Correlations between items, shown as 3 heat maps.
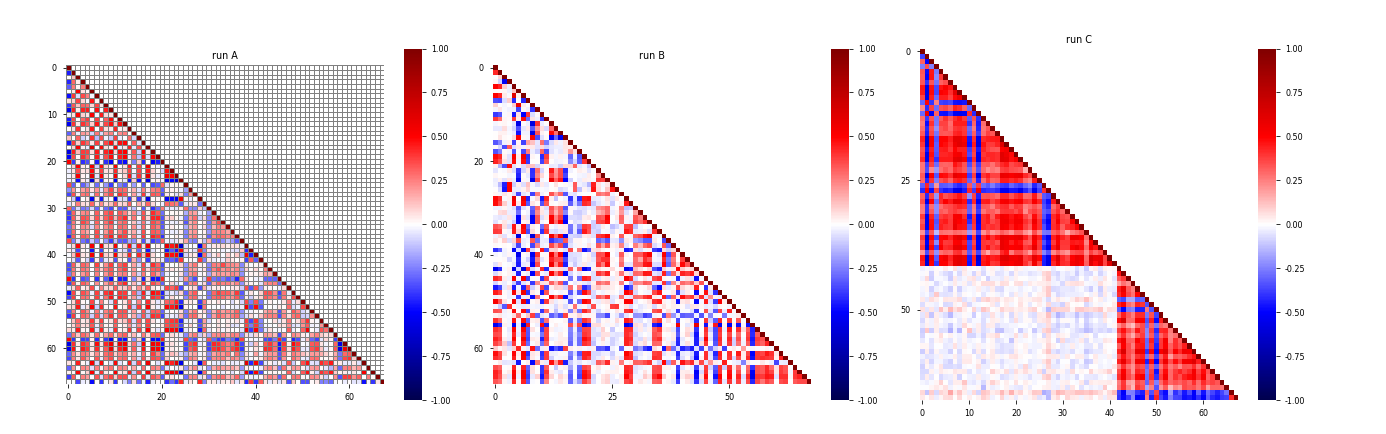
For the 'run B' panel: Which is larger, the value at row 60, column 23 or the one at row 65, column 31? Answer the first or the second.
the second
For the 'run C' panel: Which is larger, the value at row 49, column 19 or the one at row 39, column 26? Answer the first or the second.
the first
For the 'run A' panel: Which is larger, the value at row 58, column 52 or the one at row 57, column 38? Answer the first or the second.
the second
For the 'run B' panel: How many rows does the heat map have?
68
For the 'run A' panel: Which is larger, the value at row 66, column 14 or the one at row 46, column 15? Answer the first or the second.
the first
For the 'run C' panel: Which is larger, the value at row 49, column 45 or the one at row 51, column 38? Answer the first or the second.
the first
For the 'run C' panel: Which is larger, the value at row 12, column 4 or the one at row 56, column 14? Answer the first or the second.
the second
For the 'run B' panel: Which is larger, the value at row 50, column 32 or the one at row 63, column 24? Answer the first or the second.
the second
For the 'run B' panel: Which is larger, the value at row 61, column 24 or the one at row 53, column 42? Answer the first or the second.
the first
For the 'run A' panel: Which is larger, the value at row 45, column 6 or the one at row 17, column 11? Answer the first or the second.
the second
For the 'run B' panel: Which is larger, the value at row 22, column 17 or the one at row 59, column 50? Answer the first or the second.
the second
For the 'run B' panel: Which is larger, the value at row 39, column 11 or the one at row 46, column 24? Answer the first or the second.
the second
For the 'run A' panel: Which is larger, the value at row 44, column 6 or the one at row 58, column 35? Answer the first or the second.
the first
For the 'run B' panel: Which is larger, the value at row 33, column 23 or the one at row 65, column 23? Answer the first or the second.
the first
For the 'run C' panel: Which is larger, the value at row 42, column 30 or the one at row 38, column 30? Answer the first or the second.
the second
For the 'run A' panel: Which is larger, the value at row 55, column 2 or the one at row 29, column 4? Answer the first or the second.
the first
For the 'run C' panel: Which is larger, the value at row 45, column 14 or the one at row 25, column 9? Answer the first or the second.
the second
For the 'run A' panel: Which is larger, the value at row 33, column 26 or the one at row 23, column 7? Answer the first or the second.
the second
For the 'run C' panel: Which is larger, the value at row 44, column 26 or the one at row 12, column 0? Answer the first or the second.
the first
